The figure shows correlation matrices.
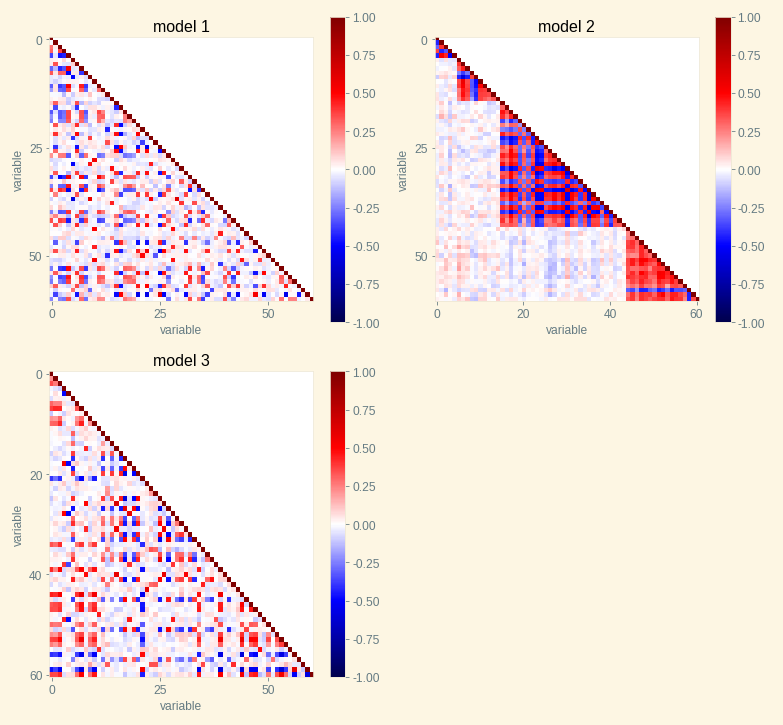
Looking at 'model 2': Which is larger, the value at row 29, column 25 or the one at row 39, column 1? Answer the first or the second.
the first
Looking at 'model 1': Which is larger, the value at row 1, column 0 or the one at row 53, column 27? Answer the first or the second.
the first
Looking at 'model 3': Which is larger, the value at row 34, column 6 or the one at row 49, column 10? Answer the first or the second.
the first
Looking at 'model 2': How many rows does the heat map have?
61
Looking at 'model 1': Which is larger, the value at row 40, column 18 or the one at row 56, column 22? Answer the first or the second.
the first
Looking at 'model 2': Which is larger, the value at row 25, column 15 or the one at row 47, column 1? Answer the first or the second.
the first
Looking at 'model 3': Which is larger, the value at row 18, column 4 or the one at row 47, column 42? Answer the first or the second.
the second
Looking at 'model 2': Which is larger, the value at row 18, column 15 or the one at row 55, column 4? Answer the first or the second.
the first
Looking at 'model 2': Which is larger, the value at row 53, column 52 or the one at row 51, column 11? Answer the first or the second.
the first
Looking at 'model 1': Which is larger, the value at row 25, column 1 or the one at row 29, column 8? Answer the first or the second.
the second
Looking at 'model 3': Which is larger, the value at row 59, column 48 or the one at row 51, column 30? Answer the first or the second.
the first
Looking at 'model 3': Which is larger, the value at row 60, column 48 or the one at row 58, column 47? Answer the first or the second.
the second
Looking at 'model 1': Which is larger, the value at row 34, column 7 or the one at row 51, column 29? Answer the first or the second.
the first
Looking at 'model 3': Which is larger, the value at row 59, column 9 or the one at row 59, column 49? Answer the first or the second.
the second
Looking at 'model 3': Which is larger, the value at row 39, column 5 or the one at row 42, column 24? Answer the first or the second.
the second
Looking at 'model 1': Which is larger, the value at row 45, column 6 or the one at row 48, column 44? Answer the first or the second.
the second
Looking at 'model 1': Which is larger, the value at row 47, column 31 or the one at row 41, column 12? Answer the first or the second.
the second
